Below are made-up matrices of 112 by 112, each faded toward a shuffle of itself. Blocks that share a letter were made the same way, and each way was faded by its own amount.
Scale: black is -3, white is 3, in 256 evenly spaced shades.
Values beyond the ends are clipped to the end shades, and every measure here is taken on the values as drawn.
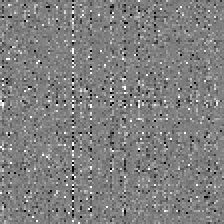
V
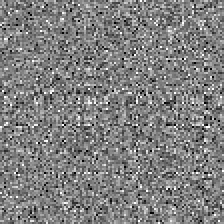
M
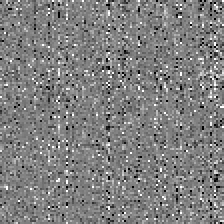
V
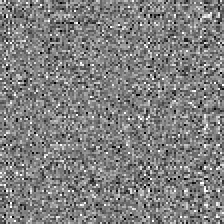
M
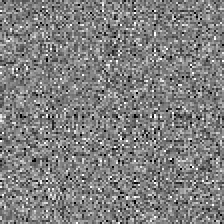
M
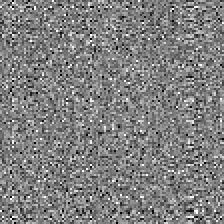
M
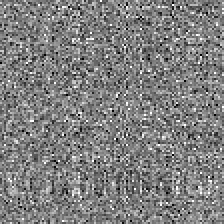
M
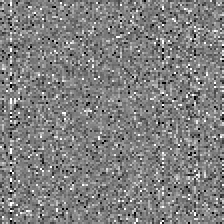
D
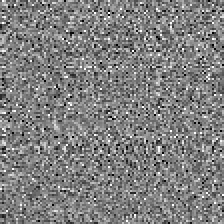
M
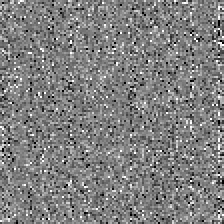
D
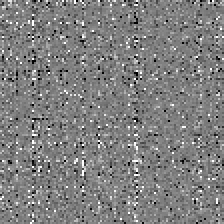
V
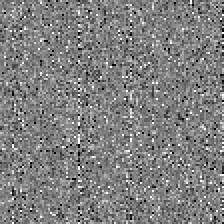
D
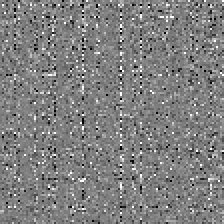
V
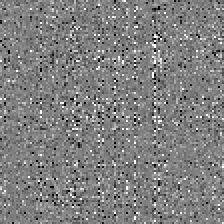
V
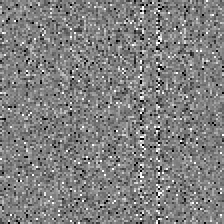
D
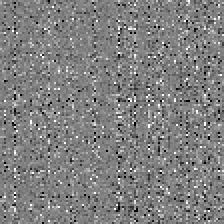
V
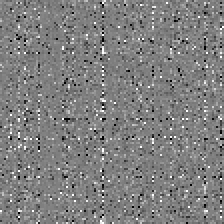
V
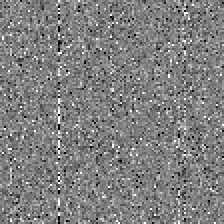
D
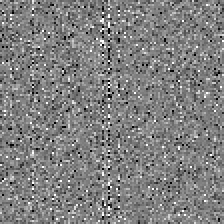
D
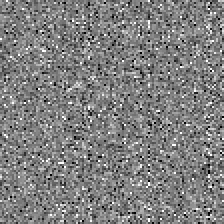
D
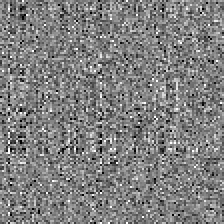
M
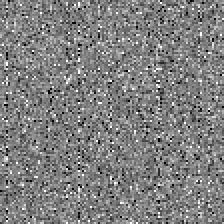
D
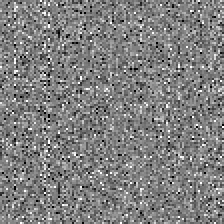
D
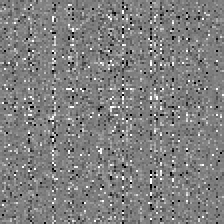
V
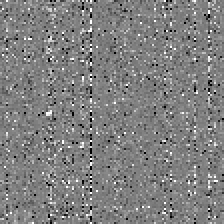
V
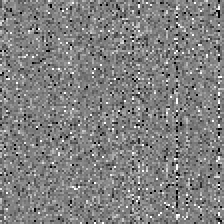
D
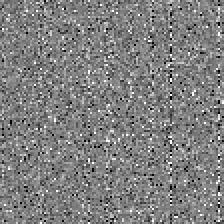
D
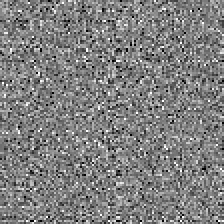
M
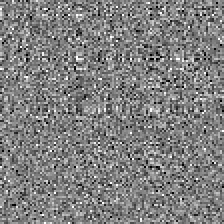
M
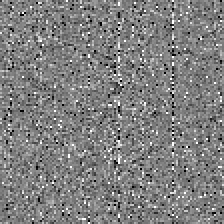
D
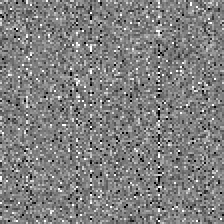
D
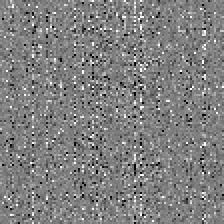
V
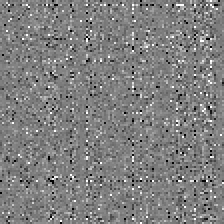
V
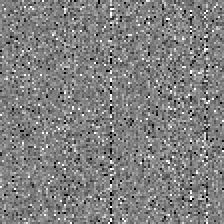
D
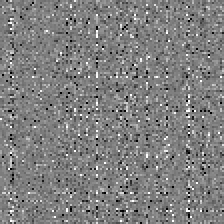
V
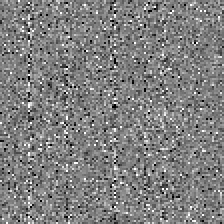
D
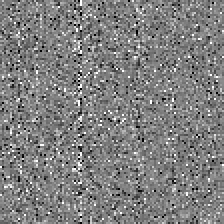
D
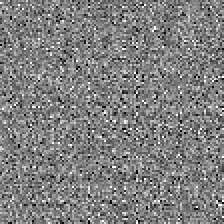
M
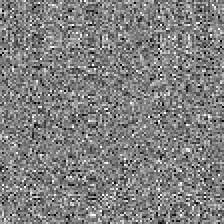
M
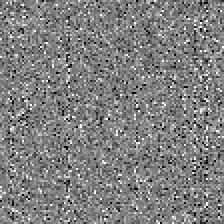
D
